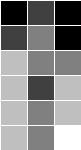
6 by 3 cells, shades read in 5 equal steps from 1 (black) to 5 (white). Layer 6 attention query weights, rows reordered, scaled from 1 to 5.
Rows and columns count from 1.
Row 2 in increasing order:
1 2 3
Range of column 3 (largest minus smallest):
4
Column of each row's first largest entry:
2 2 1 1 1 3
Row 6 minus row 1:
3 1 4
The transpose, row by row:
1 2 4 4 4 4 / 2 3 3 2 3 3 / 1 1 3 4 4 5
